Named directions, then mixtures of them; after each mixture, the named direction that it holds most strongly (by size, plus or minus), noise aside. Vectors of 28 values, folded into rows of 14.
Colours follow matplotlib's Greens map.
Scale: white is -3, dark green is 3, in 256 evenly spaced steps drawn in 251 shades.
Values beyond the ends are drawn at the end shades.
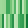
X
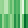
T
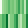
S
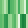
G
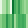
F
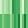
T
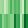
T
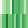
F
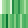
F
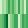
S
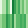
F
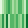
S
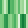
G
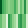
S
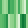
G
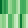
S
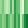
T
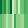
F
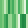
G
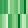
G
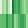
F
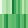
F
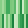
X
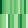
S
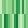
X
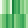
F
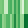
T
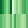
F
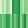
F
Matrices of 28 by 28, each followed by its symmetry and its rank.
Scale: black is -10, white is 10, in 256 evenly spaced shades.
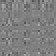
neither, rank three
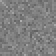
symmetric, full rank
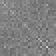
symmetric, rank five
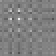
symmetric, rank two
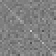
symmetric, rank five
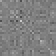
symmetric, rank five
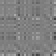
symmetric, rank two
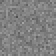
symmetric, full rank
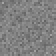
symmetric, full rank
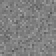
symmetric, full rank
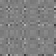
symmetric, rank two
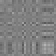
symmetric, rank two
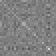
symmetric, rank five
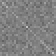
symmetric, rank five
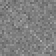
symmetric, full rank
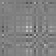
symmetric, rank two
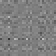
neither, rank three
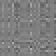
neither, rank three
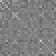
symmetric, rank five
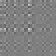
symmetric, rank two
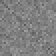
symmetric, full rank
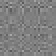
neither, rank three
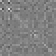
symmetric, rank five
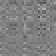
neither, rank three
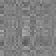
neither, rank three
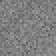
symmetric, full rank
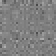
neither, rank three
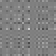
symmetric, rank two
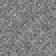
symmetric, full rank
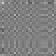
symmetric, rank two
